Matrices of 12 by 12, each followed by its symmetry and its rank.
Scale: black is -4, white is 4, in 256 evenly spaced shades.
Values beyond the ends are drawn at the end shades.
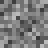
symmetric, full rank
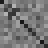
symmetric, full rank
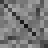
symmetric, full rank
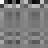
neither, rank one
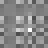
symmetric, rank two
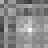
symmetric, rank two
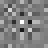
symmetric, rank two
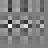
neither, rank one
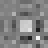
symmetric, rank two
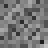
symmetric, full rank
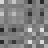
symmetric, rank two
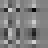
neither, rank one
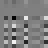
neither, rank one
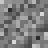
symmetric, full rank
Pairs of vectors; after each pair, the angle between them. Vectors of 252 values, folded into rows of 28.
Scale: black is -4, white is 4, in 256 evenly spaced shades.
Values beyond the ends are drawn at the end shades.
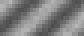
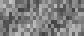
partly aligned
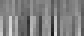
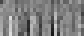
nearly parallel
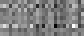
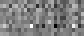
nearly parallel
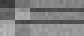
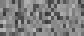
orthogonal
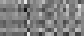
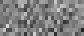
partly aligned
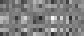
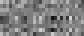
nearly opposite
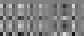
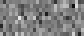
partly opposed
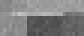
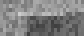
nearly parallel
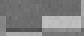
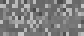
orthogonal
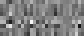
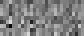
nearly opposite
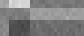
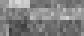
nearly parallel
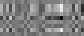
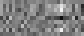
nearly parallel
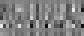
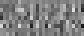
nearly parallel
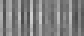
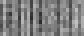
nearly opposite
